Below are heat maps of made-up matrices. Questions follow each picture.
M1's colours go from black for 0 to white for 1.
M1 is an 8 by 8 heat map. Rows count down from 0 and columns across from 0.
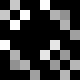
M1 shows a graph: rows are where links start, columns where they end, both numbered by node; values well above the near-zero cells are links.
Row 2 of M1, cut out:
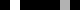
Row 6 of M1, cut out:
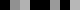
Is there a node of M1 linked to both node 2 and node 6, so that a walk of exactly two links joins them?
yes
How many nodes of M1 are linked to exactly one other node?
1
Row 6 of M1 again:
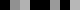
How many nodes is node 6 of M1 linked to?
4
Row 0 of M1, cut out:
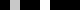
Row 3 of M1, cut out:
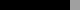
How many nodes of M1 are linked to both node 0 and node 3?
0
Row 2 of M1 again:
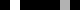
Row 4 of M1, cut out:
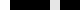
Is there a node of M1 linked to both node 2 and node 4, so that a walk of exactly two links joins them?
no
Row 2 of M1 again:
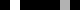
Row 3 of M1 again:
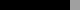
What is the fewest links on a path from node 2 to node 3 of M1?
3
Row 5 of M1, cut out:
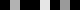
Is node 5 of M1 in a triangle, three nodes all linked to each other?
yes
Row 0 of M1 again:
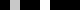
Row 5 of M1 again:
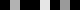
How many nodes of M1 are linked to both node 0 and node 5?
2
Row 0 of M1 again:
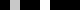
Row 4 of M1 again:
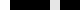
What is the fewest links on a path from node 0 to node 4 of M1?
1
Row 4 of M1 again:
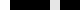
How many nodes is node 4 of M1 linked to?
2
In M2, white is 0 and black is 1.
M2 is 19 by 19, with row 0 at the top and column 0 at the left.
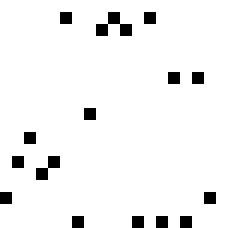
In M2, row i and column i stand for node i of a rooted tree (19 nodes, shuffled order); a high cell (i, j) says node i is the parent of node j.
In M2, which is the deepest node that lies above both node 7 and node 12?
1
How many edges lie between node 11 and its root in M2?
1
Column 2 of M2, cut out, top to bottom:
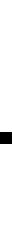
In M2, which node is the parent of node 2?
11
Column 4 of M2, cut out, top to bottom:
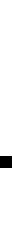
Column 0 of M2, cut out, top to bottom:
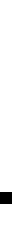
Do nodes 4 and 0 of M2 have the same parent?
no
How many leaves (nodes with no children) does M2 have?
10
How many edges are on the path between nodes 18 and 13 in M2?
1
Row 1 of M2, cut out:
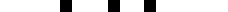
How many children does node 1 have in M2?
3
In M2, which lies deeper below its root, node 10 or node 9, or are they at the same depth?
the same depth
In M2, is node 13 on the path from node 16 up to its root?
no
